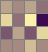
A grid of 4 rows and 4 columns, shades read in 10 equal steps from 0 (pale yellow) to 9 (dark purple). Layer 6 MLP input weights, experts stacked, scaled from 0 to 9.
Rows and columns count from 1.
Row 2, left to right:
1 5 0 9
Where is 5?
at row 1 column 4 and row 2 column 2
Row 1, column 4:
5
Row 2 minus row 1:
-2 1 -3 4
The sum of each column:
14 16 11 19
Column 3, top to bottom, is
3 0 6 2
